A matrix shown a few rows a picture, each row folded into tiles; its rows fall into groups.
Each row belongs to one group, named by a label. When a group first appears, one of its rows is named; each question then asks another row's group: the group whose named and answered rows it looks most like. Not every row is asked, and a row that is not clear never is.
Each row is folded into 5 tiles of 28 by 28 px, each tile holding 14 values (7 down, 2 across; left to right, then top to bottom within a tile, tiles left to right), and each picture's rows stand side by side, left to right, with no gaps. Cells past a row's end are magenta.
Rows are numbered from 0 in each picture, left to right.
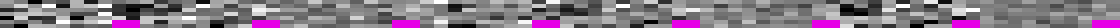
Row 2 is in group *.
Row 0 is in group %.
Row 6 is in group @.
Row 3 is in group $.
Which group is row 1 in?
@
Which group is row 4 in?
@
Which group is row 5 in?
*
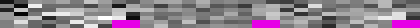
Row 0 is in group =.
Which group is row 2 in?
=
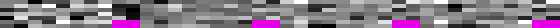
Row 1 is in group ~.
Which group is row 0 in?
%
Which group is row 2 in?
$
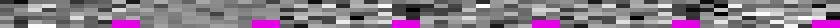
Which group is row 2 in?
%
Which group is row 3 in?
@
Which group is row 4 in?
%
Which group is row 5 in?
=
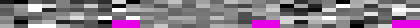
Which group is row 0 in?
~
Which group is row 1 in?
*
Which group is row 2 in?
@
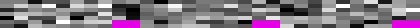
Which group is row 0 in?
%
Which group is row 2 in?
@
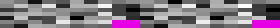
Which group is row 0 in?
%
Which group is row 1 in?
%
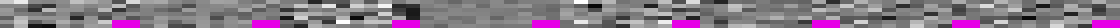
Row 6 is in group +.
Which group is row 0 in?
$
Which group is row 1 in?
$
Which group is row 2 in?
%
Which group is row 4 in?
$
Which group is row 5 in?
~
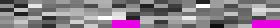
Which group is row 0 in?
=
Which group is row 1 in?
@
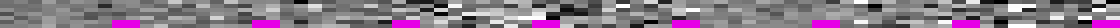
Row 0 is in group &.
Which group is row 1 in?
*
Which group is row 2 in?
~
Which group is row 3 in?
=
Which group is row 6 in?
$
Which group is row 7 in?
~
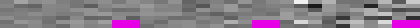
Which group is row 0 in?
$
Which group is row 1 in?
+
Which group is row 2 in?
$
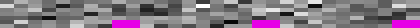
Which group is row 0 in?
+
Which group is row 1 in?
@
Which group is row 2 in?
&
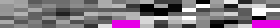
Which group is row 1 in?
@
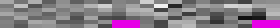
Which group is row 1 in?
&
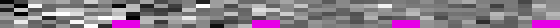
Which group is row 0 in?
=
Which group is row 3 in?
*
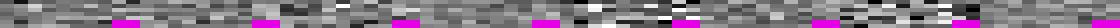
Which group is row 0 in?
~
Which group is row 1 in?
*
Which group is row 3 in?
*
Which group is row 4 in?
~
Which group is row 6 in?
%
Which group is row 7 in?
*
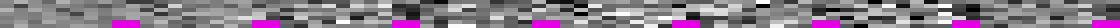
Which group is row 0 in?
*
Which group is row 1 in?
=
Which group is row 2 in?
%
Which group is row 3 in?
~
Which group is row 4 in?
=
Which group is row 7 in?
%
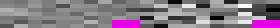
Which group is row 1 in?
%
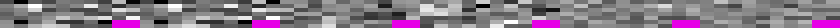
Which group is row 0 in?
~
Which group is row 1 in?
~
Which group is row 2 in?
&
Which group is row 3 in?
+
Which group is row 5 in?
$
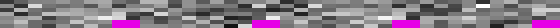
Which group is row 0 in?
=
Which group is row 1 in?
&
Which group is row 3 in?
@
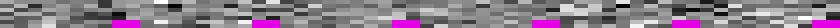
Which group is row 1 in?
$
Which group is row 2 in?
=
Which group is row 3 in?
+
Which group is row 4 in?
+
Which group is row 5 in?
=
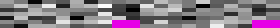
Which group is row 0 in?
%
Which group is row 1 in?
+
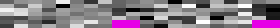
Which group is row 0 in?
+
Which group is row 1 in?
%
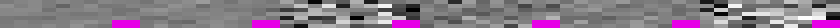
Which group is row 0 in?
+
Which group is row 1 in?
+
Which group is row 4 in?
+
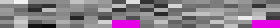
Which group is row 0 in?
$
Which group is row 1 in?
=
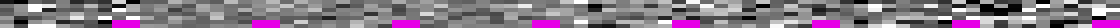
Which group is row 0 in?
~
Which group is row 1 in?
*
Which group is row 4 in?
$
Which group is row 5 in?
+
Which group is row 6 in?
~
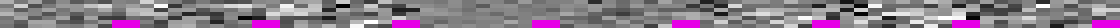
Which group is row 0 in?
&
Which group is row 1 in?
&
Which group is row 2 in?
+
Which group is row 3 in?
+
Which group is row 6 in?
=
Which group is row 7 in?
@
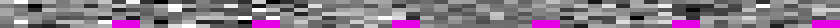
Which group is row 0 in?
$
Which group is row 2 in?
=
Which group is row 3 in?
*
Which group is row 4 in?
%
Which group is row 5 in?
@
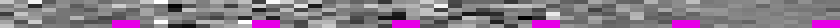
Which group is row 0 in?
&
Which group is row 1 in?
$
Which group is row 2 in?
&
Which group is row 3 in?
&
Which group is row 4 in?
*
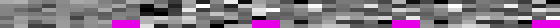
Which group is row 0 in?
$
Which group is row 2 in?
~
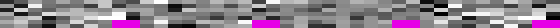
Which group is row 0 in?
=
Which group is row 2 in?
$
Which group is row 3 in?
=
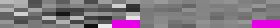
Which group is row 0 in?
&
